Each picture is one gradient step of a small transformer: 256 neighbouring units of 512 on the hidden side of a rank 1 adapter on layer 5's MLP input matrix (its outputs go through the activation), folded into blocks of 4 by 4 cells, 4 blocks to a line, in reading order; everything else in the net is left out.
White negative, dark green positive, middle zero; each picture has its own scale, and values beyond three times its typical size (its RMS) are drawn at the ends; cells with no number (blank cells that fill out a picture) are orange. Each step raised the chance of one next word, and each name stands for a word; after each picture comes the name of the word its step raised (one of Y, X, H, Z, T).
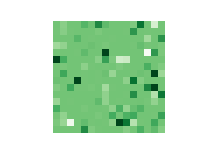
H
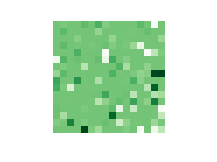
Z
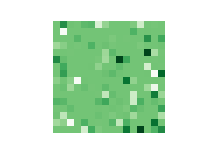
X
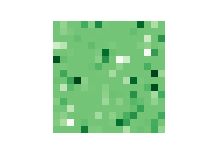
H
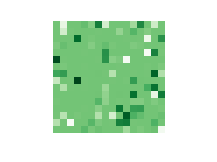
H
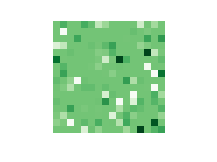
X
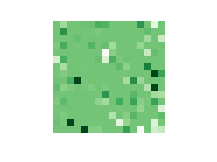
Z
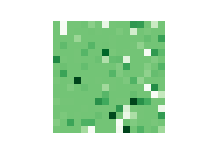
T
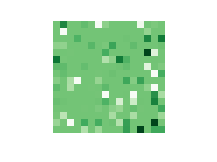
X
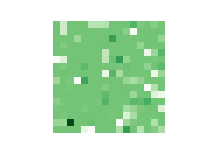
T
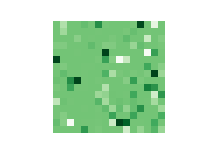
H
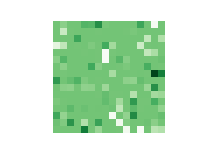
Z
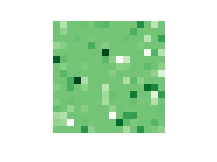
H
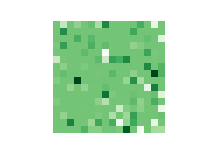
Z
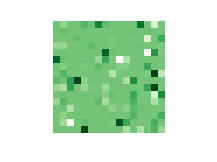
H
